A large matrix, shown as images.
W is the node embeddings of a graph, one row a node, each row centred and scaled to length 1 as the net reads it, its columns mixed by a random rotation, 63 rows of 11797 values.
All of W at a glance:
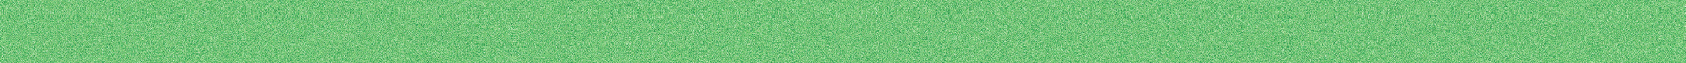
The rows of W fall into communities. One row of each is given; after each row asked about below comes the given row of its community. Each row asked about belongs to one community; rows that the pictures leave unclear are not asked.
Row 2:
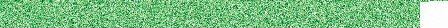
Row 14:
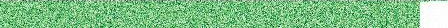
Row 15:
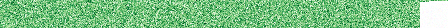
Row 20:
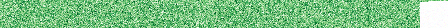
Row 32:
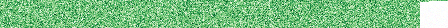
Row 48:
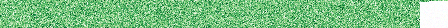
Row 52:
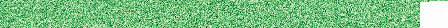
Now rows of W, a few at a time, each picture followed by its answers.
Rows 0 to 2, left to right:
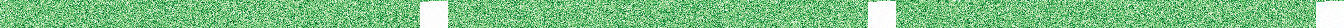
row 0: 14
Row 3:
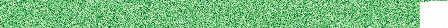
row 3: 14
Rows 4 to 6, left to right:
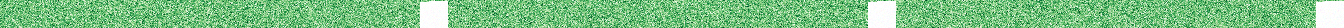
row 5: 52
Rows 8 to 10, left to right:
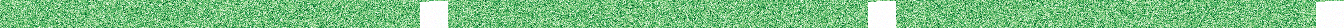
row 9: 20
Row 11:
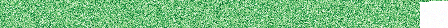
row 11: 48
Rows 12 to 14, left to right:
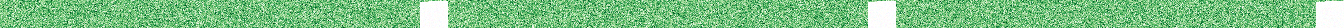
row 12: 20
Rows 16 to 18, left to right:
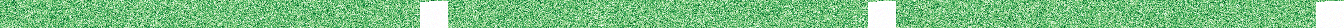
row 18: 32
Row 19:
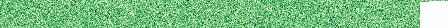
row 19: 32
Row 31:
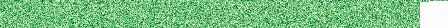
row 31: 2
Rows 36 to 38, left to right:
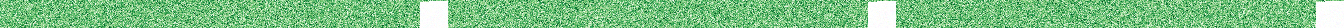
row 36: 14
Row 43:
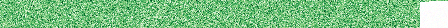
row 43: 15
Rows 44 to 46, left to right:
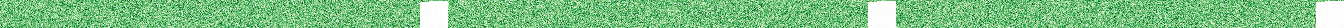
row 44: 15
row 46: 32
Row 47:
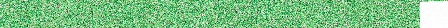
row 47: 20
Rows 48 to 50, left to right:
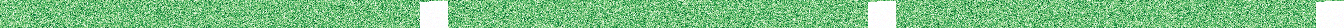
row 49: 52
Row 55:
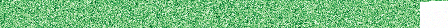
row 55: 52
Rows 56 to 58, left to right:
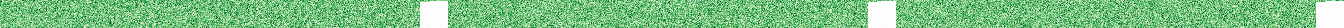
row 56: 52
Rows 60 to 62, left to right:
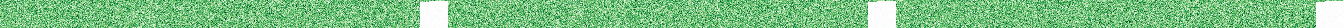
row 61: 32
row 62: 14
